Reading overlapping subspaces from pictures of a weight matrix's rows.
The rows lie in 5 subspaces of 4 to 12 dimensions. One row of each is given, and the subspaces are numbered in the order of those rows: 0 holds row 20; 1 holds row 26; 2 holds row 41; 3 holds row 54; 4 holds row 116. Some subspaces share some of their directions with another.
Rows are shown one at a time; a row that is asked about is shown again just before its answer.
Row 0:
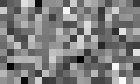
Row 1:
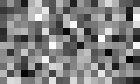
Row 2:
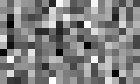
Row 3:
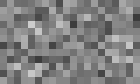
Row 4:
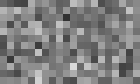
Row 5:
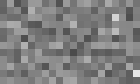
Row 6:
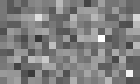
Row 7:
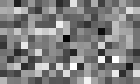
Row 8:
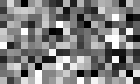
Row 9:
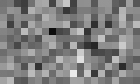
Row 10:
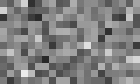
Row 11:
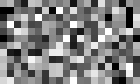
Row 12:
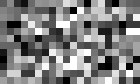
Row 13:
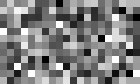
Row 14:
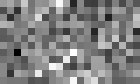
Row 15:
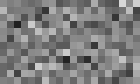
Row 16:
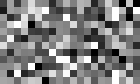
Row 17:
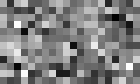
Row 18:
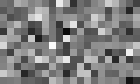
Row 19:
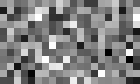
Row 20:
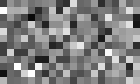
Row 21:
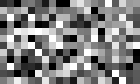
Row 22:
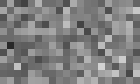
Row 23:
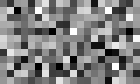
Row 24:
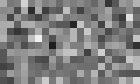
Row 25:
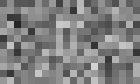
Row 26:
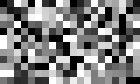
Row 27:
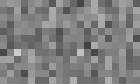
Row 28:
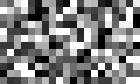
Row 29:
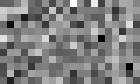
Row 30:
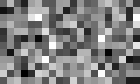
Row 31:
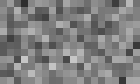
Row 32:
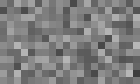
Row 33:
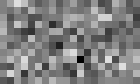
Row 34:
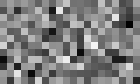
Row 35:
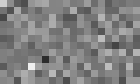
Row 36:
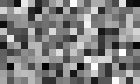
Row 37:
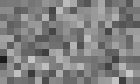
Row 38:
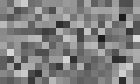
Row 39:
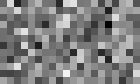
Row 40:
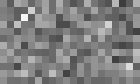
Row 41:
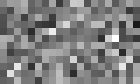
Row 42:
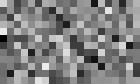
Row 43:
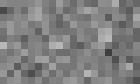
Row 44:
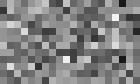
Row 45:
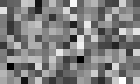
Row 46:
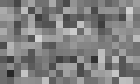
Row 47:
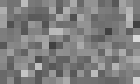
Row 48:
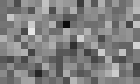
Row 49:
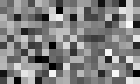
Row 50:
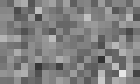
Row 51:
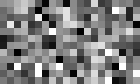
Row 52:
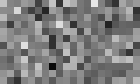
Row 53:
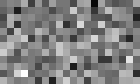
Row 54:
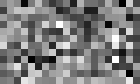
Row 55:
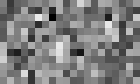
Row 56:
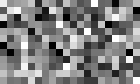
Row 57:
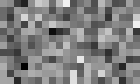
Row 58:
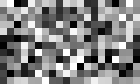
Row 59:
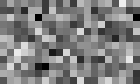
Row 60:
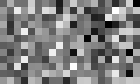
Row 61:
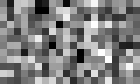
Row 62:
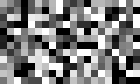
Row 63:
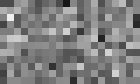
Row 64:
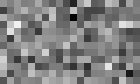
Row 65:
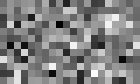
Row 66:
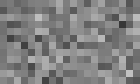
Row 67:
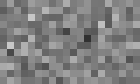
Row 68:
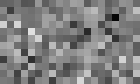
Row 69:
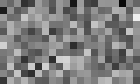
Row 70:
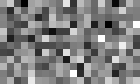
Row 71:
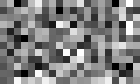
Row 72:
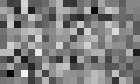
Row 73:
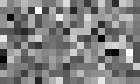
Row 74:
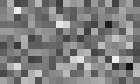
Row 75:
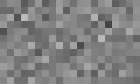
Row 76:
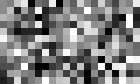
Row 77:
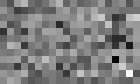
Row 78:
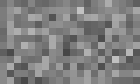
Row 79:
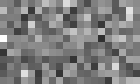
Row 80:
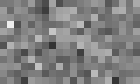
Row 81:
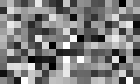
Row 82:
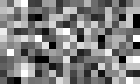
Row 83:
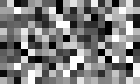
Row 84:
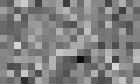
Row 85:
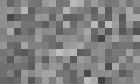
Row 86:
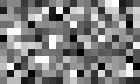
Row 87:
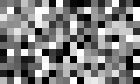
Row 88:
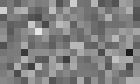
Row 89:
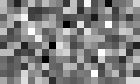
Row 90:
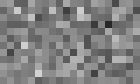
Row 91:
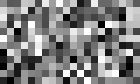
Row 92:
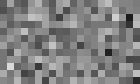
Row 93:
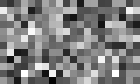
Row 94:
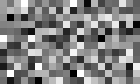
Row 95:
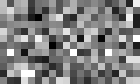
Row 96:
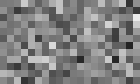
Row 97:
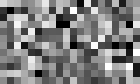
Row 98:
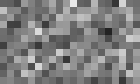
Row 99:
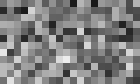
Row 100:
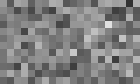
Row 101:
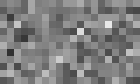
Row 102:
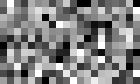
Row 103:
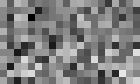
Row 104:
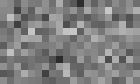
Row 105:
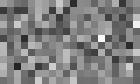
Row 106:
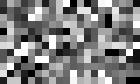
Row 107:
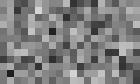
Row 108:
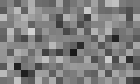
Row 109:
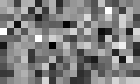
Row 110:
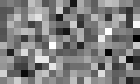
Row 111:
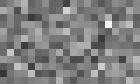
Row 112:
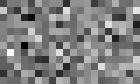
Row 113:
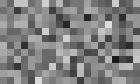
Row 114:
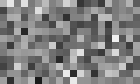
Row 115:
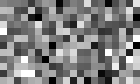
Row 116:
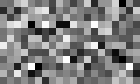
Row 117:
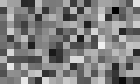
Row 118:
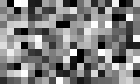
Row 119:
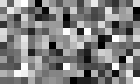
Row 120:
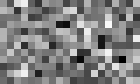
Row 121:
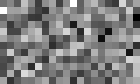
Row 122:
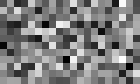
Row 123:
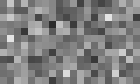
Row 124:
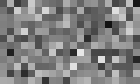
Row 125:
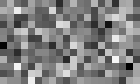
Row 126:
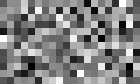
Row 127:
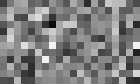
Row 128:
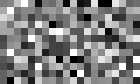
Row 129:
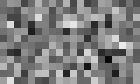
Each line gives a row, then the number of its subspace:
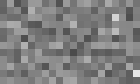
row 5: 3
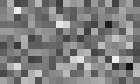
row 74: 4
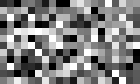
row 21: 2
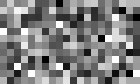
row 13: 3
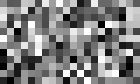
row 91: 2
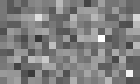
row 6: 3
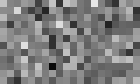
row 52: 0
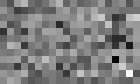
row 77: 3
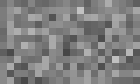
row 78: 1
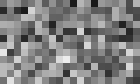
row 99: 2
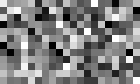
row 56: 0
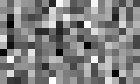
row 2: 2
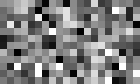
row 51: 2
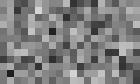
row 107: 2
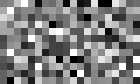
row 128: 2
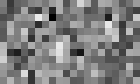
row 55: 2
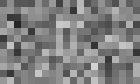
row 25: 2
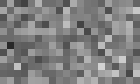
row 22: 0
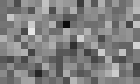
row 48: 2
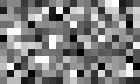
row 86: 1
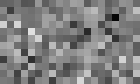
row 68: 0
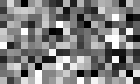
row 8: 3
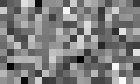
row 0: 4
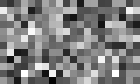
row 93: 1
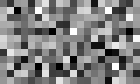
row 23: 2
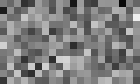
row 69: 3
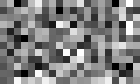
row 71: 1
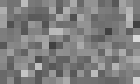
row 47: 3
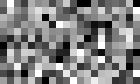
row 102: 2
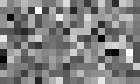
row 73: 1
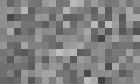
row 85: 2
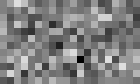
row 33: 2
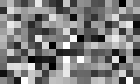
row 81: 4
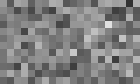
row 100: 4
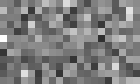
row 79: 2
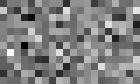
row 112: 0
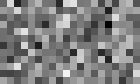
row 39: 3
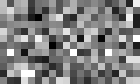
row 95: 4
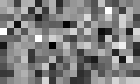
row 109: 1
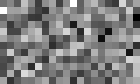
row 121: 3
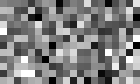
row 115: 2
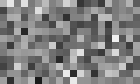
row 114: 2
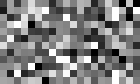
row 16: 4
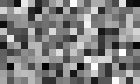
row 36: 4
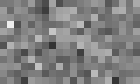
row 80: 2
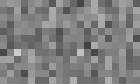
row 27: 2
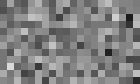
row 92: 3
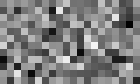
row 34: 3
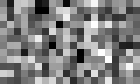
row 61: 2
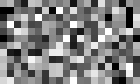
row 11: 2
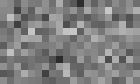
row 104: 2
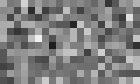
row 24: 1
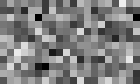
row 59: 2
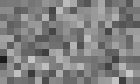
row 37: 3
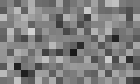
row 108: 2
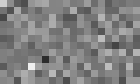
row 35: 2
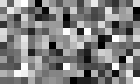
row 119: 0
